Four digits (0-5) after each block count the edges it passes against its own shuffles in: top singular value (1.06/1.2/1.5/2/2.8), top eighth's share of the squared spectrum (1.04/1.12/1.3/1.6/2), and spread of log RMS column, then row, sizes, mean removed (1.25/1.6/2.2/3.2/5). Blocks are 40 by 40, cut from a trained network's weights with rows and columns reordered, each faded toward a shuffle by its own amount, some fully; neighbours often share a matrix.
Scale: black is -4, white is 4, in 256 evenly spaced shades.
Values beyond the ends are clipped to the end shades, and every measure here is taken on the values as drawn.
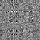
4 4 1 2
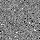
1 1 0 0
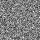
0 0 0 0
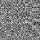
3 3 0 2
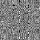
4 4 2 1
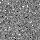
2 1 0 0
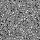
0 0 0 0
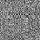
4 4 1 2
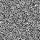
0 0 0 0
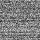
3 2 0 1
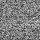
1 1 0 0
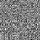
3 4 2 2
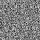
2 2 0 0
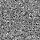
1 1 0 0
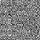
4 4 1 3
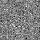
2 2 0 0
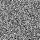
0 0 0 0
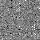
2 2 0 1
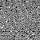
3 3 0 1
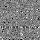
3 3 0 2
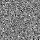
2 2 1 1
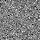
0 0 0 0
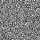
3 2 0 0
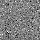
1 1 1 0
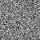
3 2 0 1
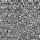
3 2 0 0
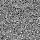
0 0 0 0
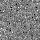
1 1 0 0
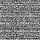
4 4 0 2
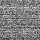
3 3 0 1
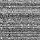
4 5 2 2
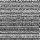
4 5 1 3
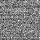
2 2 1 0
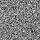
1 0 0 0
